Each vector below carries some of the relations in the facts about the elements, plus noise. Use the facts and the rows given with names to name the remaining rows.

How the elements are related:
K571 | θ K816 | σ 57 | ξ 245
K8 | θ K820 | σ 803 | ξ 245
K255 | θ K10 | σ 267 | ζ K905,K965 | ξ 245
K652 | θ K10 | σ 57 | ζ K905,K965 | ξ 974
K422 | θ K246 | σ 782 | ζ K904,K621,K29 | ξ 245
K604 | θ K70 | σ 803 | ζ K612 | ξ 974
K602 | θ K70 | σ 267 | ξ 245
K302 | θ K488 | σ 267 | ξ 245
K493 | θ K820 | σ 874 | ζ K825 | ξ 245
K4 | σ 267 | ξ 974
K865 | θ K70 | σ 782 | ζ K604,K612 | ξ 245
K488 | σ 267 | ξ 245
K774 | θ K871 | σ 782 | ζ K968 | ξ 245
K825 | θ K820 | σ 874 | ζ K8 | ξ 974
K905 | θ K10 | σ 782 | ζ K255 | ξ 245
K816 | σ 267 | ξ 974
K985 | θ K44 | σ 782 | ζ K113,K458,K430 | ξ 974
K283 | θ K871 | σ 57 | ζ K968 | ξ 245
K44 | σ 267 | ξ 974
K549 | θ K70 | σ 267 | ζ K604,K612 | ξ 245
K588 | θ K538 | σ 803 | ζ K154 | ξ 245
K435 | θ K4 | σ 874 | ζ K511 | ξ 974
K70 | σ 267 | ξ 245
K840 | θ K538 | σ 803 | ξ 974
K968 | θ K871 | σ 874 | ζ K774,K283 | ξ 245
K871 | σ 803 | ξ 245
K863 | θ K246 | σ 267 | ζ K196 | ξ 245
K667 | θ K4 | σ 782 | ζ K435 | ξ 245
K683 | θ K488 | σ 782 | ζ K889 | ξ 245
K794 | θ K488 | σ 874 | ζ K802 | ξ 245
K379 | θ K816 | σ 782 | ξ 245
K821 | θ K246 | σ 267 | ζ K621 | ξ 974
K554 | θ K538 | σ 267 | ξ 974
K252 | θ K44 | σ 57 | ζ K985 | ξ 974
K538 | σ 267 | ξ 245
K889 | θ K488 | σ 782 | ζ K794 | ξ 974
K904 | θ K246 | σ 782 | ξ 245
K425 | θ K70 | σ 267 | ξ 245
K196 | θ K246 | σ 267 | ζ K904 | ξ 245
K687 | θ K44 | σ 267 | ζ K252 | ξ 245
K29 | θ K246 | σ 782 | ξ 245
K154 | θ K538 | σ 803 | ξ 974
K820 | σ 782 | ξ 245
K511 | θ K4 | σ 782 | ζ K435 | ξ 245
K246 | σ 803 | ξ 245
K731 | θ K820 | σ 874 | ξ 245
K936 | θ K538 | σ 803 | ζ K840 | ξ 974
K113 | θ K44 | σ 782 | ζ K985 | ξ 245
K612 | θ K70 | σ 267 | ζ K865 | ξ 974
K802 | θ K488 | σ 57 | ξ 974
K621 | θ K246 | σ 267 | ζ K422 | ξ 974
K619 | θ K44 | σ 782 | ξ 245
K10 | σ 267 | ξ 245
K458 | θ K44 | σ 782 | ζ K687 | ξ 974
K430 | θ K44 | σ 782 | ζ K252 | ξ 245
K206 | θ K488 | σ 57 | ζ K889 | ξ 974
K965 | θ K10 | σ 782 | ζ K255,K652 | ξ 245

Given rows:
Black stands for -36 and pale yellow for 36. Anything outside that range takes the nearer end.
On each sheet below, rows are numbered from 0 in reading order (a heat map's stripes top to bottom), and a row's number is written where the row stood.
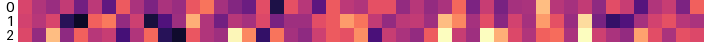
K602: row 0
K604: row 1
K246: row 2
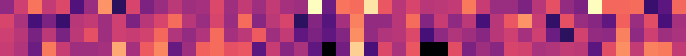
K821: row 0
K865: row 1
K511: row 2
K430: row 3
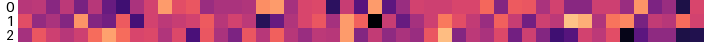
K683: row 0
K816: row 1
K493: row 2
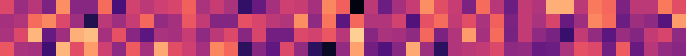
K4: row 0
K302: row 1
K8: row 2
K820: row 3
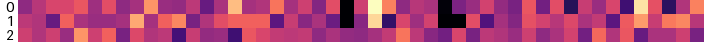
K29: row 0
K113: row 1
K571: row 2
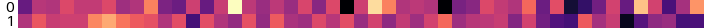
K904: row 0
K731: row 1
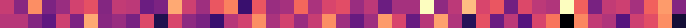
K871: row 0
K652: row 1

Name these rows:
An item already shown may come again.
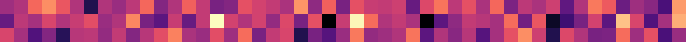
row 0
K302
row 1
K904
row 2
K865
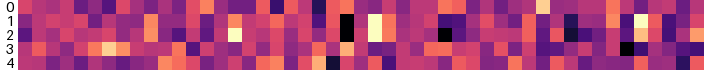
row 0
K549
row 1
K422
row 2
K904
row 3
K825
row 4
K889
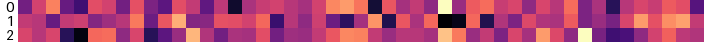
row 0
K936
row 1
K985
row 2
K604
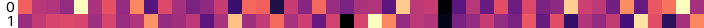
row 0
K252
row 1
K29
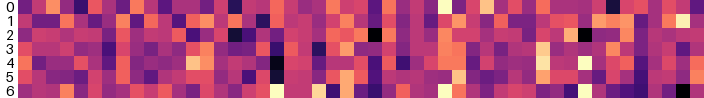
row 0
K588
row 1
K10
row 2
K554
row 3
K549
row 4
K70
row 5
K612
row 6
K794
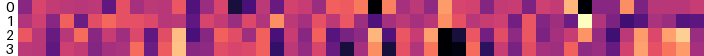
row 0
K554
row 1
K968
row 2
K458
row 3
K985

